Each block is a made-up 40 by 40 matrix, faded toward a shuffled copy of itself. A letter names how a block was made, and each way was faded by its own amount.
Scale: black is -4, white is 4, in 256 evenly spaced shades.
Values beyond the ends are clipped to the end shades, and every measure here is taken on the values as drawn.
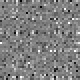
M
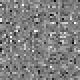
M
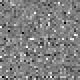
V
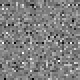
V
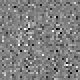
M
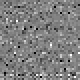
M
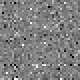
M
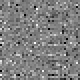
M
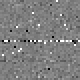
V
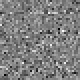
V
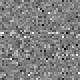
M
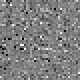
M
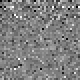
V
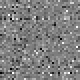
M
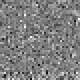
V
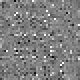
M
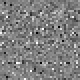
V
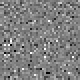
M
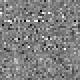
V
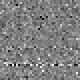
V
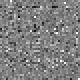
M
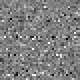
V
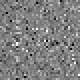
M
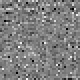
M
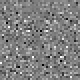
M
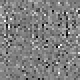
M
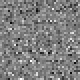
V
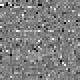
M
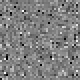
M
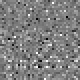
M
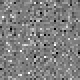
M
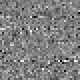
V
